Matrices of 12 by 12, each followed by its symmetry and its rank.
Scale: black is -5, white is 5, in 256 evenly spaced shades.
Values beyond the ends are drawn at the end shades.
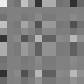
symmetric, rank one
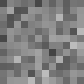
symmetric, full rank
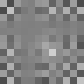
symmetric, rank two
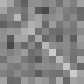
symmetric, full rank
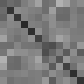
symmetric, full rank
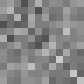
symmetric, full rank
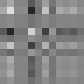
symmetric, rank one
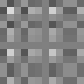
symmetric, rank one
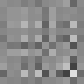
symmetric, rank two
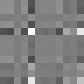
symmetric, rank one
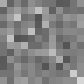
symmetric, full rank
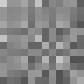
symmetric, rank two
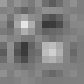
symmetric, rank two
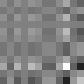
symmetric, rank one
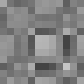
symmetric, rank two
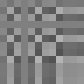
symmetric, rank one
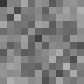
symmetric, full rank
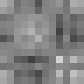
symmetric, rank two
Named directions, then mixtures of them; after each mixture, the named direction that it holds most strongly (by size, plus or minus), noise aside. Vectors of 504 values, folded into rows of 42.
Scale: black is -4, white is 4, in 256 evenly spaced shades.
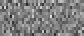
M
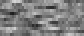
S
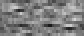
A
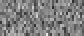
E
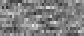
S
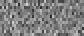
M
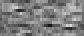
A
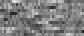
S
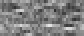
A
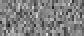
E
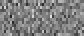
M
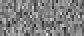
E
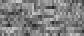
S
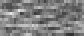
S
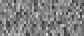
E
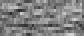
A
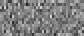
M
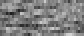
S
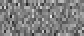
M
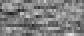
S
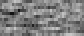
S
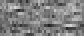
A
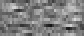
A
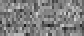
E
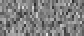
E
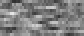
S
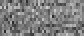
M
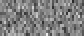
E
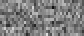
E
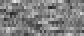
S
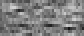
A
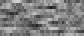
S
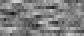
S
